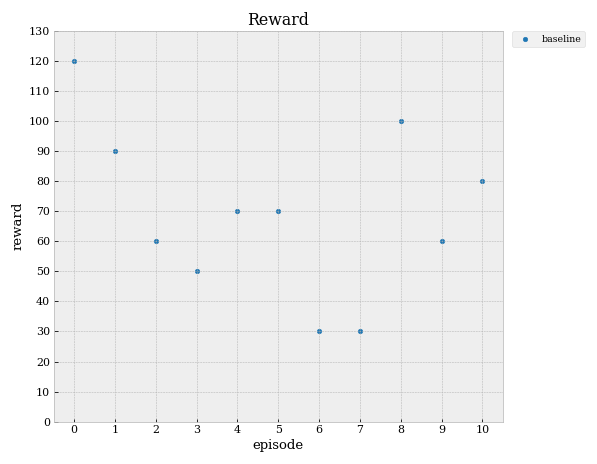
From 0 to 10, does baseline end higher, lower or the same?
lower
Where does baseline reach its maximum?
0
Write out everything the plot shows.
Title: Reward
x-axis: episode, ticks 0 1 2 3 4 5 6 7 8 9 10
y-axis: reward, ticks 0 10 20 30 40 50 60 70 80 90 100 110 120 130
Legend: baseline
Values:
baseline: 120 90 60 50 70 70 30 30 100 60 80
